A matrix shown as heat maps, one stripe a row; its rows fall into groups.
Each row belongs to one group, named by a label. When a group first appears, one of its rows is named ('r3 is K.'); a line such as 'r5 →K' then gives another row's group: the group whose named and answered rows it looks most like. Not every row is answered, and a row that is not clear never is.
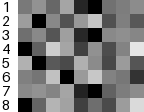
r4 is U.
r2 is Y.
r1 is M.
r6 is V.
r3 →M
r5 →Y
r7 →M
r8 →U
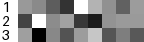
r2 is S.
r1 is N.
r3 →Y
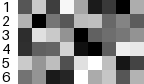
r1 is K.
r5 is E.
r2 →Y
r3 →S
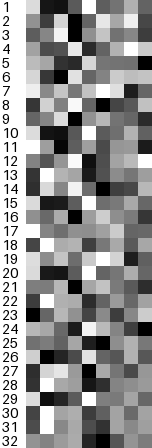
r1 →Y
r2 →V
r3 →V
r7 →E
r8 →K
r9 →V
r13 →S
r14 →K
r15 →Y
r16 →V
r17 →E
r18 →S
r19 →E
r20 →Y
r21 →V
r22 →S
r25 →M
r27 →S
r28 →S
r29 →Y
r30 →S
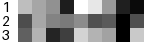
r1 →E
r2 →K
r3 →N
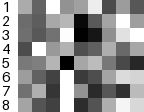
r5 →V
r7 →K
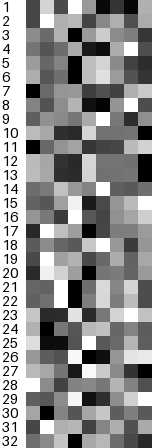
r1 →K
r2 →S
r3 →V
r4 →M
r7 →U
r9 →N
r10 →E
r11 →U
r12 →E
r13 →E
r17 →S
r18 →N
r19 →S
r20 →S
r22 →V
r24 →Y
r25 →Y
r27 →E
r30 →Y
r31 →S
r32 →V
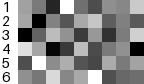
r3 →U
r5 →S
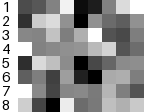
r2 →S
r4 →E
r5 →S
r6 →M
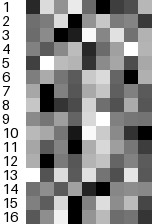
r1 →K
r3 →N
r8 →Y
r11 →V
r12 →Y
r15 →V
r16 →V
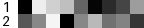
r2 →V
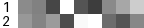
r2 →N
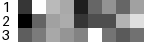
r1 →S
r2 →U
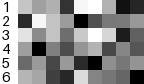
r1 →E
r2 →S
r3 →E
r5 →M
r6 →E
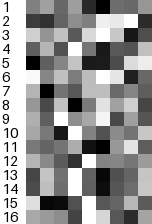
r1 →M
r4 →K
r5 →U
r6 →E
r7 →Y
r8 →V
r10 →K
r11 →M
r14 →K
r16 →N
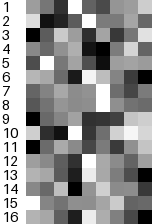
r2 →Y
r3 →U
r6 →E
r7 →N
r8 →N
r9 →U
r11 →U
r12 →N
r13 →E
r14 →V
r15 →E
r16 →E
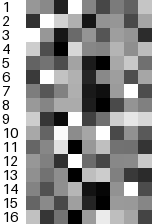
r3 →E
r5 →M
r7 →M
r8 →M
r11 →V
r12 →K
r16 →V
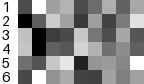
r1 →S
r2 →U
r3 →Y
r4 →Y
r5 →U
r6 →S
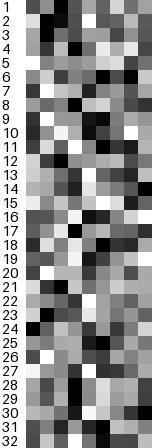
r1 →N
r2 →Y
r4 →V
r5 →E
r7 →S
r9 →S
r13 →N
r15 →E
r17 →V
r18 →K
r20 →S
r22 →N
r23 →Y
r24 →U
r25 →M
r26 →S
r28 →V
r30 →E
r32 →K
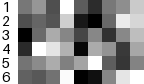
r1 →K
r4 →S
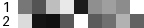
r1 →U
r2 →Y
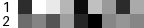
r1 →S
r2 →M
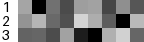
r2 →N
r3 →M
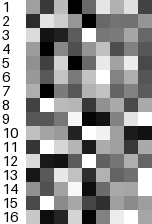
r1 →V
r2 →S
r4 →Y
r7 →Y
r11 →S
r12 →Y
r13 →U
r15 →S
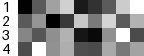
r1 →U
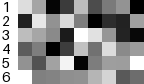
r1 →E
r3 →E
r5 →U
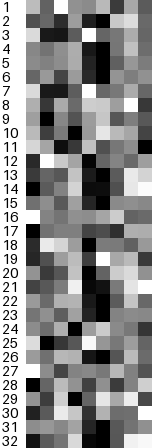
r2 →M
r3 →Y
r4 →M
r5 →M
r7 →Y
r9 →Y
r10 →V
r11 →E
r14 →U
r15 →M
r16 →E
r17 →U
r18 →S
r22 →M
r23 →M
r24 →V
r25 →Y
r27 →E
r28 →U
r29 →V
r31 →M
